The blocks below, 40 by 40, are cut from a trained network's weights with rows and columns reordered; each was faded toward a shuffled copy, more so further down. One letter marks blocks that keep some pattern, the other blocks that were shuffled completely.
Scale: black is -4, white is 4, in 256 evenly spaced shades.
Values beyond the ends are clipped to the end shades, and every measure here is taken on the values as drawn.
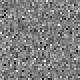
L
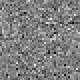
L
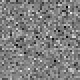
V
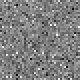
V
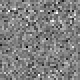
L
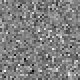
V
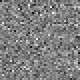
L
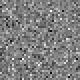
V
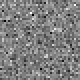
V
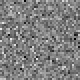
V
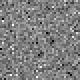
V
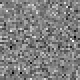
L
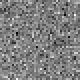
V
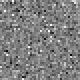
V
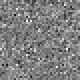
V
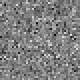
L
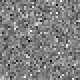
V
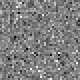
V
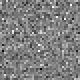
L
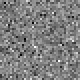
V
